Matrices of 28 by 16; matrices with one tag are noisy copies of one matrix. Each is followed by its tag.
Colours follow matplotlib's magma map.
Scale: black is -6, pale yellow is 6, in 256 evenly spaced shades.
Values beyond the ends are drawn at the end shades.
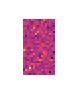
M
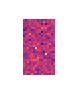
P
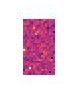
M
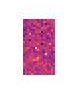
P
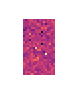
P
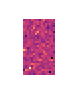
M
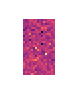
P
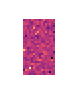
M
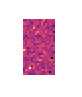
M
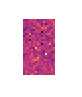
P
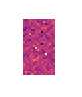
P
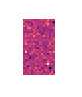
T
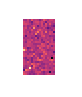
M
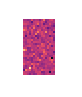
M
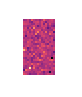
M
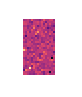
M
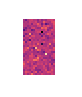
P
